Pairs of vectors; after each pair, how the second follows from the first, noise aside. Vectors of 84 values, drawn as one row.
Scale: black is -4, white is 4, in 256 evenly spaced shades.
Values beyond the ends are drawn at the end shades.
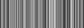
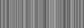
shrunk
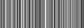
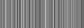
shrunk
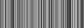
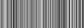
sign-scrambled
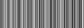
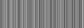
shrunk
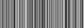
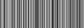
shuffled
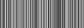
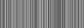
shrunk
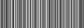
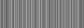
shrunk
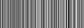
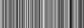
shuffled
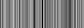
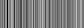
shuffled
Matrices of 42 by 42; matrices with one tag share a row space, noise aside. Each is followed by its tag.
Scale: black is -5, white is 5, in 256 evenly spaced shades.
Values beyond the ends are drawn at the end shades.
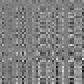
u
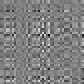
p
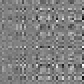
u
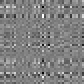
p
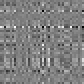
p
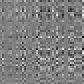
u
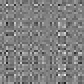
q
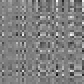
u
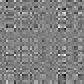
q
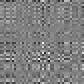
p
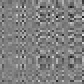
u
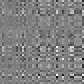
u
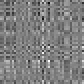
p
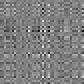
p
